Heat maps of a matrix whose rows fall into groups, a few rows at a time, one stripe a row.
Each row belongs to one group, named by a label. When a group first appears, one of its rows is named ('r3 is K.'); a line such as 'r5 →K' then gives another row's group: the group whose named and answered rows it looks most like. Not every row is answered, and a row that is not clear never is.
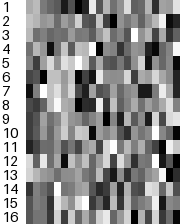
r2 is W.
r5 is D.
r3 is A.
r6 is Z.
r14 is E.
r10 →D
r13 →W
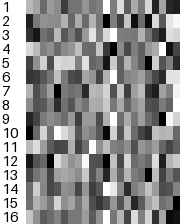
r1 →A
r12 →E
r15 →E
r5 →E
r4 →W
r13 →E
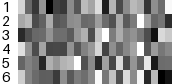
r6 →A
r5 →E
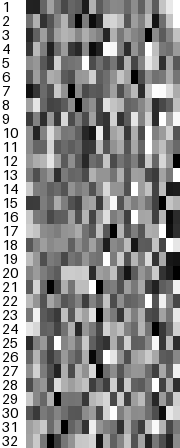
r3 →E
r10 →Z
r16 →A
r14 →A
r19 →A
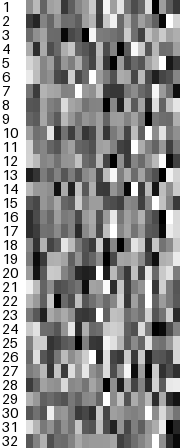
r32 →D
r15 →D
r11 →A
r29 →A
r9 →E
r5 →W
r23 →Z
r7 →D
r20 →Z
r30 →Z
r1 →A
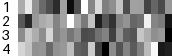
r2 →D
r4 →W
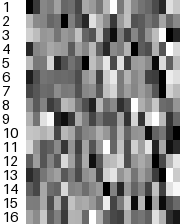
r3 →W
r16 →D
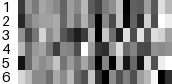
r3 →Z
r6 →W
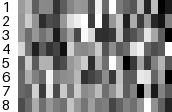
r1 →A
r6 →E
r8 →D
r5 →A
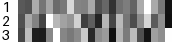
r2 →E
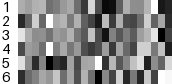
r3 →W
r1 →W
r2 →E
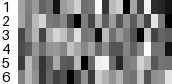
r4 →D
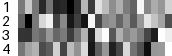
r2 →Z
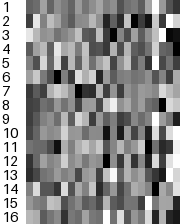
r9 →D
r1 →D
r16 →A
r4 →E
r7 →Z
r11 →E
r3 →W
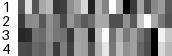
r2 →D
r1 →A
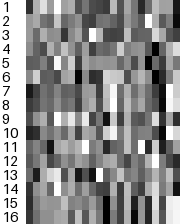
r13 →Z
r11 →E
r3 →D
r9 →E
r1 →E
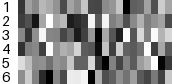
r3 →Z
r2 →Z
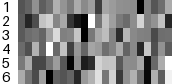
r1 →E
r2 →Z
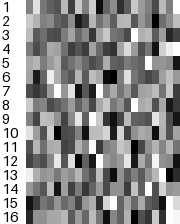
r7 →Z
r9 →D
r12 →Z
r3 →A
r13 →W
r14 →Z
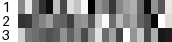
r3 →A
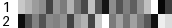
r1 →W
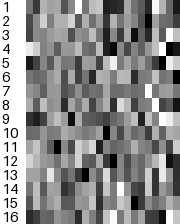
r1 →D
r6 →Z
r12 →W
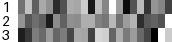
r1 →A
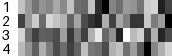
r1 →W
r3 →A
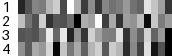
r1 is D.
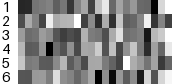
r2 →E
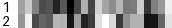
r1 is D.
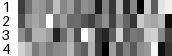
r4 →W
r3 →D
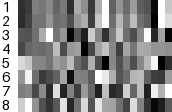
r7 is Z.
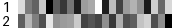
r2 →E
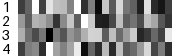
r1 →E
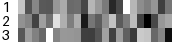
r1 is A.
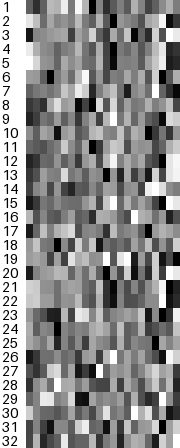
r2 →W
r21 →W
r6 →E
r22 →W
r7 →D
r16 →A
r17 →E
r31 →E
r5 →W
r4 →W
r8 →Z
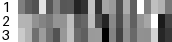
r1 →Z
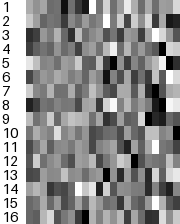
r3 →D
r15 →D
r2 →A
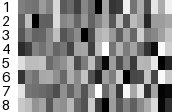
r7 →A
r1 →Z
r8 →W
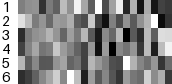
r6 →D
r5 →A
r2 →W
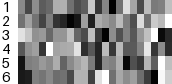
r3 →W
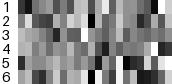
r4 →W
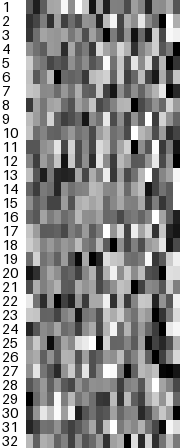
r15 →E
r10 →A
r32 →Z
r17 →A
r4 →Z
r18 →W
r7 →W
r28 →D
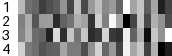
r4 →A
